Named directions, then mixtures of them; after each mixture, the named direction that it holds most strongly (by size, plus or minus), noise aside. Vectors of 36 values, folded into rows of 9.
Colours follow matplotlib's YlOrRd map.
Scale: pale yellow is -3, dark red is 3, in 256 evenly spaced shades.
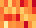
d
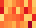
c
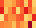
c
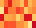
c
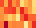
d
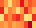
c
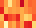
d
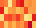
c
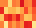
d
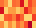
c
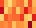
c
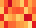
c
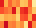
d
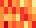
d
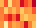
d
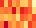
d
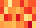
c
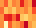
d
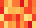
c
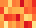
d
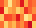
c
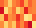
c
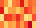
c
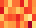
c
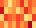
c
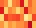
c
